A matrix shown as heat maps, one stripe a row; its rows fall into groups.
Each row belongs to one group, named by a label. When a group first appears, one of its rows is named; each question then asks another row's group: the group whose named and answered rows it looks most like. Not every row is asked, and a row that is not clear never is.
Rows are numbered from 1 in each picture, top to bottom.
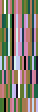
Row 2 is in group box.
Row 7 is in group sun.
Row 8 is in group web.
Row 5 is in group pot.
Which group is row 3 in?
box
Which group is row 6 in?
sun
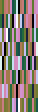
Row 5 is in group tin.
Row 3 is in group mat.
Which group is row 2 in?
box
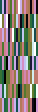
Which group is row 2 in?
mat
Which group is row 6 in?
web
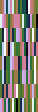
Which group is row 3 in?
pot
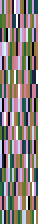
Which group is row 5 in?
tin
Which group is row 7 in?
sun
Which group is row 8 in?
tin
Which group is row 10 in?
web
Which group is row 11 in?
tin
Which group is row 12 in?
box
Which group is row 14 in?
pot
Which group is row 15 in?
tin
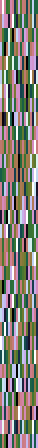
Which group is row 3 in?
box
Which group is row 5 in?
mat
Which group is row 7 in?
mat
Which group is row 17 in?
mat
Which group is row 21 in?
box
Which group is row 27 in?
sun
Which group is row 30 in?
sun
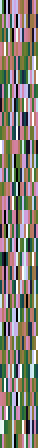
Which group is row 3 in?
box
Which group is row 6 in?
web
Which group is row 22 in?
mat
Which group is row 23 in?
sun
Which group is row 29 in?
sun
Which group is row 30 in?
mat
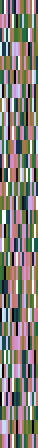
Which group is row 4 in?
tin
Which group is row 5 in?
sun
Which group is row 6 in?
pot
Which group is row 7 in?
tin
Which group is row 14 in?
mat
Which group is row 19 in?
box
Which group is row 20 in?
web
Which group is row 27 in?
tin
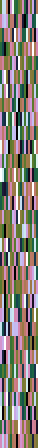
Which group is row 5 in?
sun
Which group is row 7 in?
mat
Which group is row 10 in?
sun
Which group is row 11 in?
mat
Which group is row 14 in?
web
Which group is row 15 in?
box
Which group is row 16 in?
sun
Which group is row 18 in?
mat
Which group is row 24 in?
tin
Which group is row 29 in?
mat
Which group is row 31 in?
sun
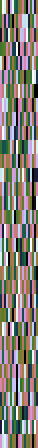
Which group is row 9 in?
sun
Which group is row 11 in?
web
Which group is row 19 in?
mat
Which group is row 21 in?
sun
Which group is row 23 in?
box
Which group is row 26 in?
pot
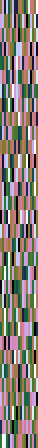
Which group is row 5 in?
box
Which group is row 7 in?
tin
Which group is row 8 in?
box
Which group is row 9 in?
sun
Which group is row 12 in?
tin
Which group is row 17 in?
mat
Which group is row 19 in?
box
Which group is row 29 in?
pot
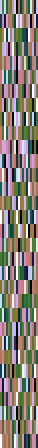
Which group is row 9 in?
pot
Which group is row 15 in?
sun
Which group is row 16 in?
mat
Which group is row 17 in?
tin
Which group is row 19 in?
box
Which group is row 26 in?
sun
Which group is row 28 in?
tin
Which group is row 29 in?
web
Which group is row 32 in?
pot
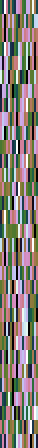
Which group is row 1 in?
pot
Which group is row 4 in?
tin
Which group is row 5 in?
tin
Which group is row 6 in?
mat
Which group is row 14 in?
sun
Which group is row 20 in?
sun
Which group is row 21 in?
box
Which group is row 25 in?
box
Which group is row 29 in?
box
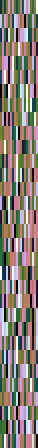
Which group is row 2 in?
pot
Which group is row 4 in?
sun
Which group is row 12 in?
web
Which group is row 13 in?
box
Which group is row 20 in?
tin
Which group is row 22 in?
sun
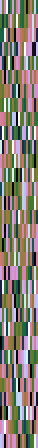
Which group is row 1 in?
mat
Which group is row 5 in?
box
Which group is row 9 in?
sun
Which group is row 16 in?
sun
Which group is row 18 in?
box
